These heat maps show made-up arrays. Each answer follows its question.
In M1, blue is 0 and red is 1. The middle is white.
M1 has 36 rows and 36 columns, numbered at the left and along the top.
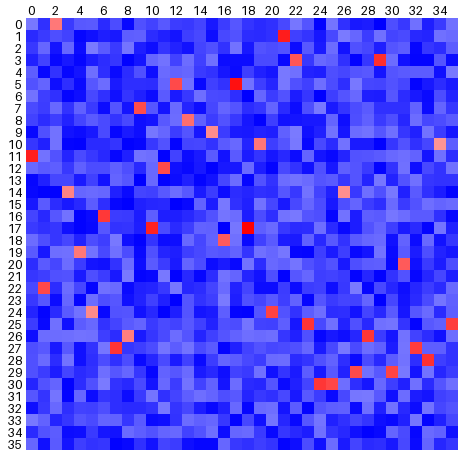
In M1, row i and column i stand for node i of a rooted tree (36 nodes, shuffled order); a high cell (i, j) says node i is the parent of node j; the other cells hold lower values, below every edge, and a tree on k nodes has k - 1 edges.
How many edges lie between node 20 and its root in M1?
5
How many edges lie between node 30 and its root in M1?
3
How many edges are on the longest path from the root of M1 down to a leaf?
9
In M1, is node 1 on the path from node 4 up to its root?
no
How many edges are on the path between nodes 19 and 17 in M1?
2
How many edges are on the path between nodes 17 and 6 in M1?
3
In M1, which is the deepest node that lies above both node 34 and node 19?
10
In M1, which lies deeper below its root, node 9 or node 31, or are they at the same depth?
node 31
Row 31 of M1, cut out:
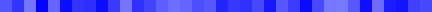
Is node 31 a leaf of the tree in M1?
yes
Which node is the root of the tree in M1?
14
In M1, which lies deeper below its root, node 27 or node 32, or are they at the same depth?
node 32
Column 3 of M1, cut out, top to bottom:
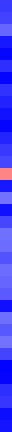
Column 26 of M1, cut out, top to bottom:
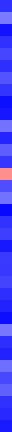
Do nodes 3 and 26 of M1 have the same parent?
yes
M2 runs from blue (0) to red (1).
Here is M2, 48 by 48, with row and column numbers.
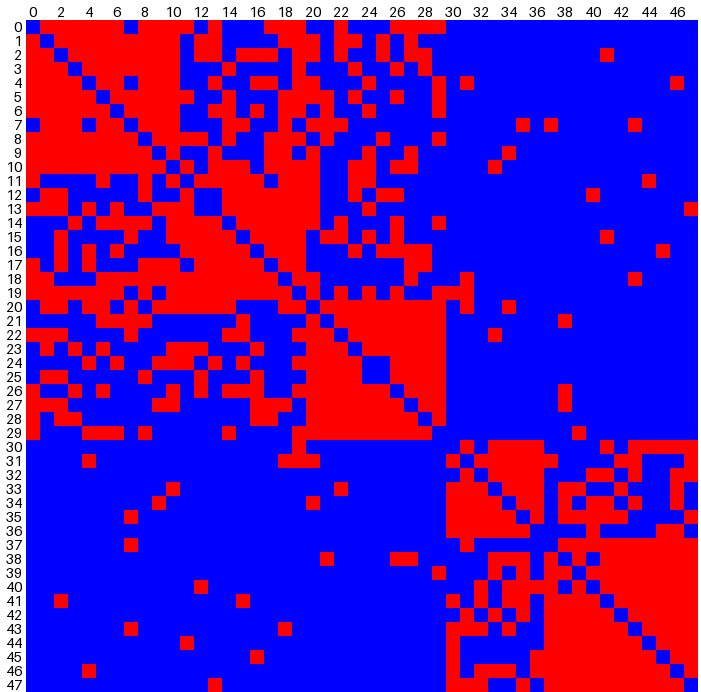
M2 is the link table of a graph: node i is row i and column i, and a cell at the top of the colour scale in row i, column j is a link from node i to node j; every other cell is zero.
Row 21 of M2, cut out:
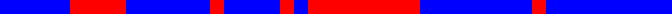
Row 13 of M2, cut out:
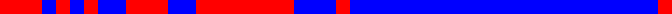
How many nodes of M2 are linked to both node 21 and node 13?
4
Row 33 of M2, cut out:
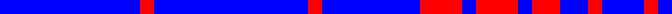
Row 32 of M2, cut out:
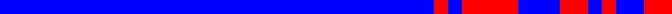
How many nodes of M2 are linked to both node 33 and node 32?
5
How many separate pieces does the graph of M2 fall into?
1
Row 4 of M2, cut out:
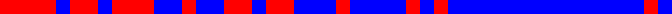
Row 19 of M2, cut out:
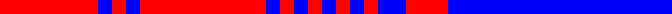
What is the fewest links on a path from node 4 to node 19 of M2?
1
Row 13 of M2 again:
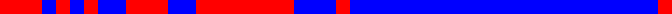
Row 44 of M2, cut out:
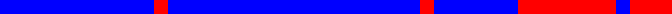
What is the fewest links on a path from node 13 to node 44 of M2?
2
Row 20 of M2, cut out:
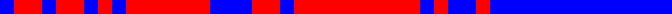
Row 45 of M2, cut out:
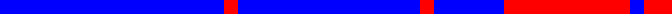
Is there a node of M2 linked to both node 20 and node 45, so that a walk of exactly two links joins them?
no
